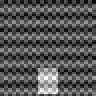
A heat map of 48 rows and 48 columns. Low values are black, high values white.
The bottom middle is the ninth with the highest average. An odd patch, higher than its surroundings, sits in the bottom middle. The halves do not mirror each other. Horizontal stripes repeat 7 times down the table.
